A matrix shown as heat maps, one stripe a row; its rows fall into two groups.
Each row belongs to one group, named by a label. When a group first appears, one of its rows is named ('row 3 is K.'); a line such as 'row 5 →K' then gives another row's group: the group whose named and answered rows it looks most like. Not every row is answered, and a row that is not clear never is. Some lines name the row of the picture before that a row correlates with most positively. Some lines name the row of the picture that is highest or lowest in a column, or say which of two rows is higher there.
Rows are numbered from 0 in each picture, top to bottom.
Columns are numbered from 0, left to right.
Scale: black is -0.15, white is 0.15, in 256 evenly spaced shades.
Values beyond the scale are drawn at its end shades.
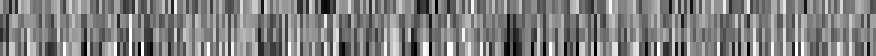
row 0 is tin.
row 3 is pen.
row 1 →pen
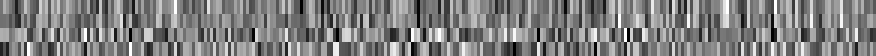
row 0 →tin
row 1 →tin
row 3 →pen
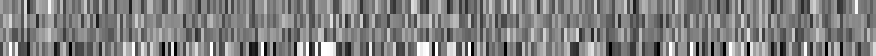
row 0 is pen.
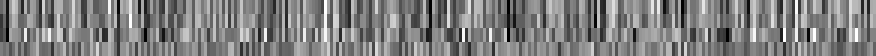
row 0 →pen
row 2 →pen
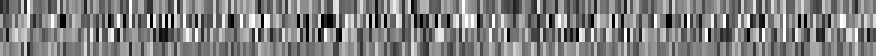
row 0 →pen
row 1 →tin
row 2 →pen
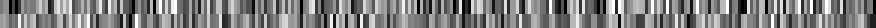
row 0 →tin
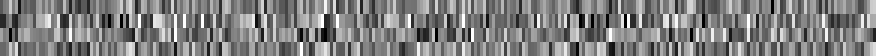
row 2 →tin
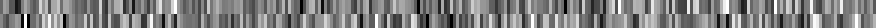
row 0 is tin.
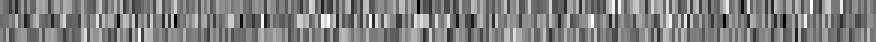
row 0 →tin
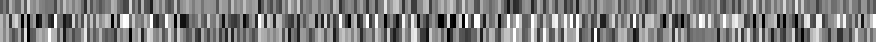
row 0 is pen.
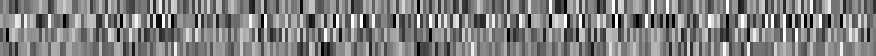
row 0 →tin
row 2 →pen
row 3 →tin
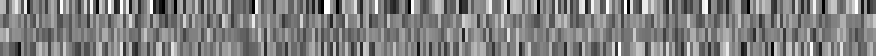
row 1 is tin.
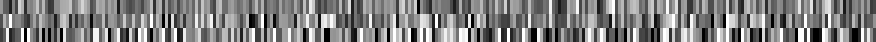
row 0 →tin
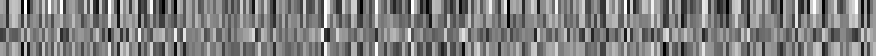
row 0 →pen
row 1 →pen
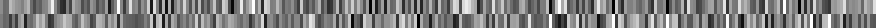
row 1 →tin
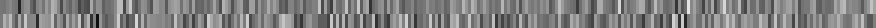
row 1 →tin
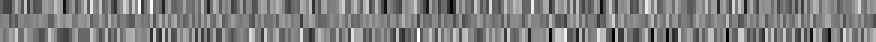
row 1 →tin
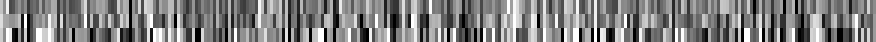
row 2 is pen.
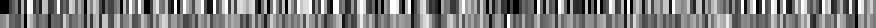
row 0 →pen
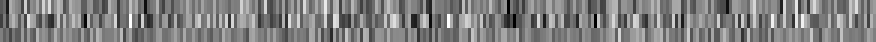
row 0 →pen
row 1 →pen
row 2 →tin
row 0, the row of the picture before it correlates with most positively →0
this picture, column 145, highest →0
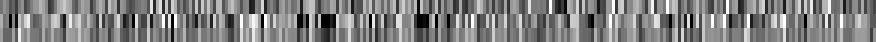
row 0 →tin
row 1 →tin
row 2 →tin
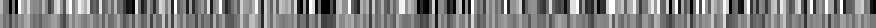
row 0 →tin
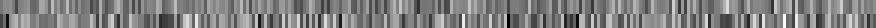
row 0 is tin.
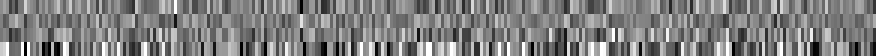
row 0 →tin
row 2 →tin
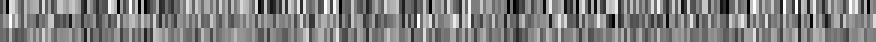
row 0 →pen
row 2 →pen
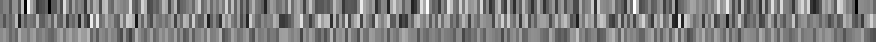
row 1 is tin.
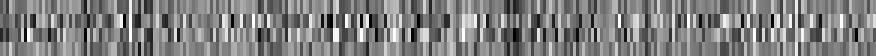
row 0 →pen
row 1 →tin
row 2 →pen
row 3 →pen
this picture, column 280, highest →1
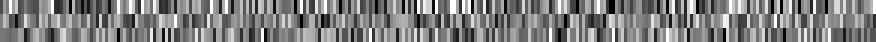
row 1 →tin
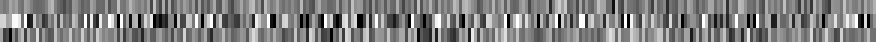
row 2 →tin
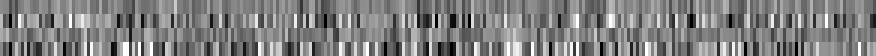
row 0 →tin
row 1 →tin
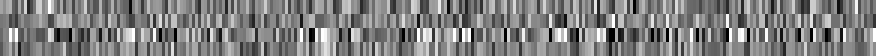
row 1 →tin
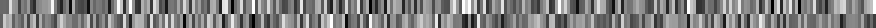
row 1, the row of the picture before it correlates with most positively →1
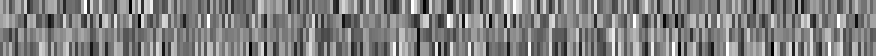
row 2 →tin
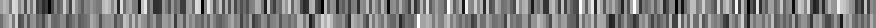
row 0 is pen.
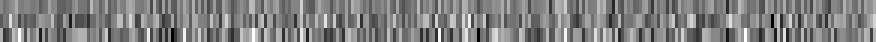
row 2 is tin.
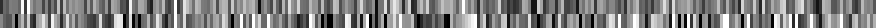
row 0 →pen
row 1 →tin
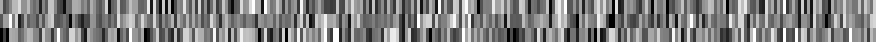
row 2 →pen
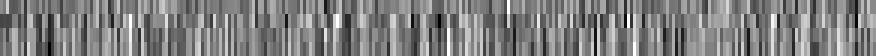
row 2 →pen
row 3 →pen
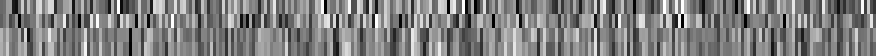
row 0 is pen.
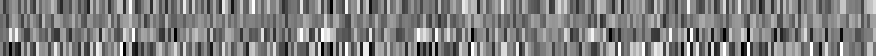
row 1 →pen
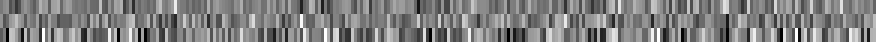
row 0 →tin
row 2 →pen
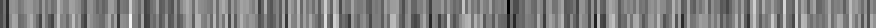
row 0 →pen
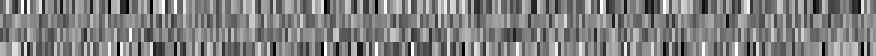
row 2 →pen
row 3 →pen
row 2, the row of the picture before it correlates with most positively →1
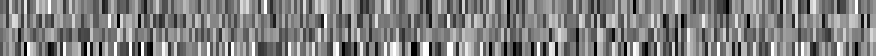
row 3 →pen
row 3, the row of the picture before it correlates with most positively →2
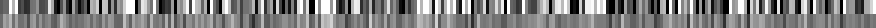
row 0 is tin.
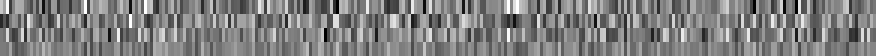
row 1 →pen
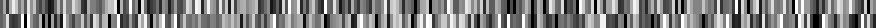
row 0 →pen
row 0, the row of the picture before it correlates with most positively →1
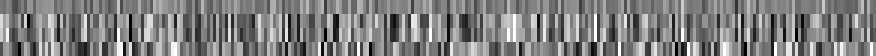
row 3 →tin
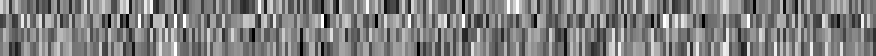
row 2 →tin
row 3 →tin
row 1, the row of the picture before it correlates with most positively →0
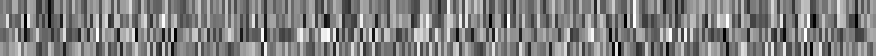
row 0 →pen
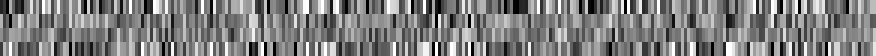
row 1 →tin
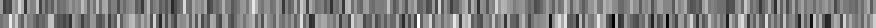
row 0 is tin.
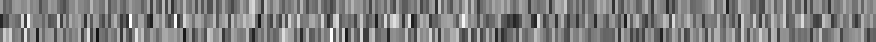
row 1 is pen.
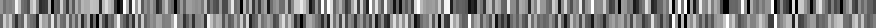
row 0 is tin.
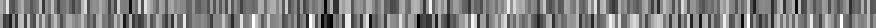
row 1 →tin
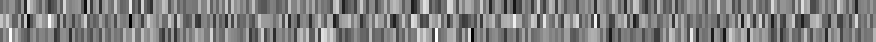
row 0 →pen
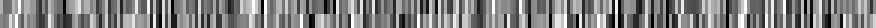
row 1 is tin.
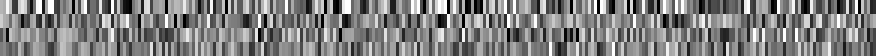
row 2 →pen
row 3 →tin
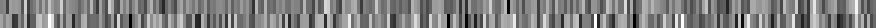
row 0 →pen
